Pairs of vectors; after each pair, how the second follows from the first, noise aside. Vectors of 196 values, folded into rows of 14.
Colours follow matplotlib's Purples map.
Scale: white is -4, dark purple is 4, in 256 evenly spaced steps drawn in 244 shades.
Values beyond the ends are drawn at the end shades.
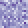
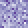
negated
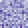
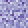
shuffled
